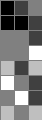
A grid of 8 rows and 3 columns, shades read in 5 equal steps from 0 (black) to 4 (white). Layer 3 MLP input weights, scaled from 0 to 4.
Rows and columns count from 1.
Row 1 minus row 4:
-2 -1 -2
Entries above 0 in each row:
2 1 3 3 3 3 3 3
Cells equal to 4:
3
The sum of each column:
16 14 16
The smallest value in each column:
0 0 1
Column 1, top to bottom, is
0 0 2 2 3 4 2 3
